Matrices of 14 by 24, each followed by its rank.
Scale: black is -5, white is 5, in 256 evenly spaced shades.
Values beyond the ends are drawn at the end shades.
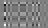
one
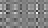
one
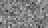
full rank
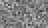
full rank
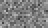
full rank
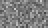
full rank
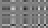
one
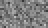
full rank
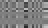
one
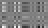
one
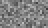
full rank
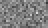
full rank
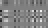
one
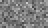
full rank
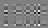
one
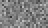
full rank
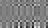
one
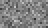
full rank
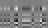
one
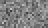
full rank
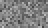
full rank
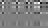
one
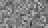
full rank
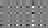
one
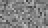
full rank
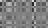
one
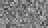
full rank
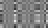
one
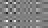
one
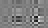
one
